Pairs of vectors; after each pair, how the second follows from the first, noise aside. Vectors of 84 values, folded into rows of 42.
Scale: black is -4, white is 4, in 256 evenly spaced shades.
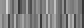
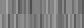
shrunk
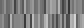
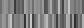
sign-scrambled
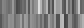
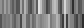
sign-scrambled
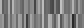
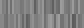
shrunk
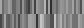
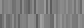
shrunk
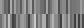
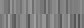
shrunk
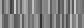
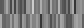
sign-scrambled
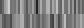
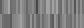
shrunk
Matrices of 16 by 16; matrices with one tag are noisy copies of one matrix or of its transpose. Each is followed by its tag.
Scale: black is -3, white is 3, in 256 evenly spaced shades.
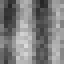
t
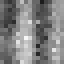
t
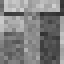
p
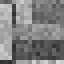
p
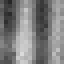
t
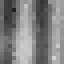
t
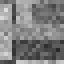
p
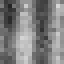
t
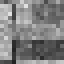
p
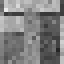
p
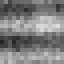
t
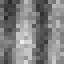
t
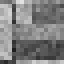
p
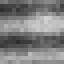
t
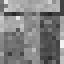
p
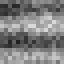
t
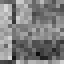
p
